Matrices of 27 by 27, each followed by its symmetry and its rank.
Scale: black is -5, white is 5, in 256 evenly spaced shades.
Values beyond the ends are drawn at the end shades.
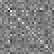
symmetric, rank five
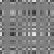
symmetric, rank one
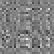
neither, rank three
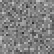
symmetric, full rank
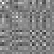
symmetric, rank three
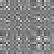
symmetric, rank three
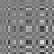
symmetric, rank one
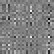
neither, rank three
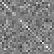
symmetric, rank five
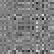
neither, rank three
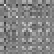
symmetric, rank three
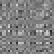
neither, rank three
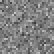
symmetric, full rank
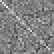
symmetric, full rank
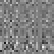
neither, rank three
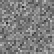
symmetric, full rank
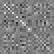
symmetric, rank five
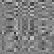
neither, rank three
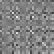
symmetric, rank three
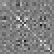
symmetric, rank five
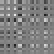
symmetric, rank one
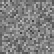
symmetric, full rank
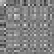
symmetric, rank three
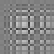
symmetric, rank one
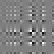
symmetric, rank one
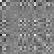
symmetric, rank three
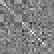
symmetric, rank five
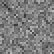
symmetric, full rank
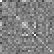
symmetric, rank five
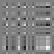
symmetric, rank one
